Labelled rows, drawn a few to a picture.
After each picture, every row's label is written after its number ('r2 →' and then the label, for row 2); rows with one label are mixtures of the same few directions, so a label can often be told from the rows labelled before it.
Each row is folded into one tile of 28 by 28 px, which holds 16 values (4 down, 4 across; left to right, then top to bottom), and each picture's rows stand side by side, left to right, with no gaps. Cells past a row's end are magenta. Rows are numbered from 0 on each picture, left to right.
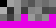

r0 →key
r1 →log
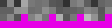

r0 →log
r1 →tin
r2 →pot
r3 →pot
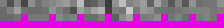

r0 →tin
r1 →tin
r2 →tin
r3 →tin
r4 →pot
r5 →log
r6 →log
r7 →log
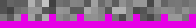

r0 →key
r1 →log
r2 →log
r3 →tin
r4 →tin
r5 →tin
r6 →pot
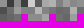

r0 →tin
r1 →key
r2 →pot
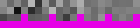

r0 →pot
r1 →tin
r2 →tin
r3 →key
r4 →log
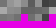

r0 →key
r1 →key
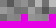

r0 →log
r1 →tin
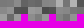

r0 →log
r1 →log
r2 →log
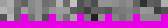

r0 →pot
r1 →key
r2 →log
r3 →pot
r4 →log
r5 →log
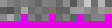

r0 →tin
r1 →pot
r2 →log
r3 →log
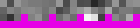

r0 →tin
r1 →pot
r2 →tin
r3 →pot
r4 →key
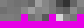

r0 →key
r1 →key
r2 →pot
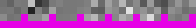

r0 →pot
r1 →key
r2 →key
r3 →tin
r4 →pot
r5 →tin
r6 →tin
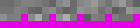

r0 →pot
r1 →tin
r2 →tin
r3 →pot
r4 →log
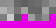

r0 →pot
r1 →pot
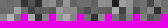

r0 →tin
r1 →pot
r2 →tin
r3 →pot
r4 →key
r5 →pot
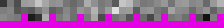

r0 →log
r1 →pot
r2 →key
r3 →key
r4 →key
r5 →tin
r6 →key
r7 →tin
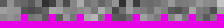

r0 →tin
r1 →key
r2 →log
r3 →pot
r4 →tin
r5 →pot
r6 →tin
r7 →tin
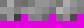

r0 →key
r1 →key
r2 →key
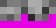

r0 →tin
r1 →pot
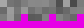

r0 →key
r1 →pot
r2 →log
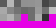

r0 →tin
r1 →key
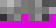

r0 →pot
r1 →key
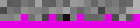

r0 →key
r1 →key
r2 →tin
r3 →pot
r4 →log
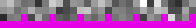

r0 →pot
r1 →log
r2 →tin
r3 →key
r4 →log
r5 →log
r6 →pot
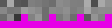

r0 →key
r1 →pot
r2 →key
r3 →log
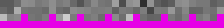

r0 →pot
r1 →tin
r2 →tin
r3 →key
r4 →key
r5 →key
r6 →key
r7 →key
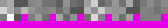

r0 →pot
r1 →pot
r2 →log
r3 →pot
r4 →log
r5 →tin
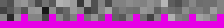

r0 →pot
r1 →pot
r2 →log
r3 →tin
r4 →pot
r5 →tin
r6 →pot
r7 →pot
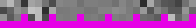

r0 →log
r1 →pot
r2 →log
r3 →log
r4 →tin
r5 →key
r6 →pot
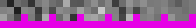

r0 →pot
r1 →key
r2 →key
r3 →pot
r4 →key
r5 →key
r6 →pot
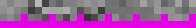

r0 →key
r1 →log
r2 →tin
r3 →pot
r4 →pot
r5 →log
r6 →tin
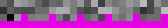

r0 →pot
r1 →key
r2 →tin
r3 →log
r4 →key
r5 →tin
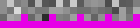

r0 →pot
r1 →key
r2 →log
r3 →log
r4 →key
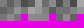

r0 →tin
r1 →tin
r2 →log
